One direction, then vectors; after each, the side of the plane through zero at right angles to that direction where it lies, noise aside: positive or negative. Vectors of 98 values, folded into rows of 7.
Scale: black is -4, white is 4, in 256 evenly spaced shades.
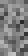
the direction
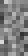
positive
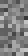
negative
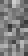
positive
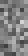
negative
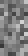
negative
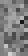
positive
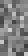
positive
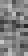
positive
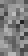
positive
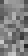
positive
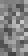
negative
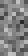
positive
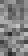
negative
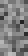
positive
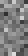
positive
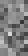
positive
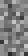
negative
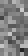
positive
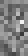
negative
